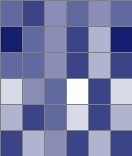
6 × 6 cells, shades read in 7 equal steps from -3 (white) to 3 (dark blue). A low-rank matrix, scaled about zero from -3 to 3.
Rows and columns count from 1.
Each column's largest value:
3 2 1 2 2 3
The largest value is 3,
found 2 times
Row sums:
5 8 5 -4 1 4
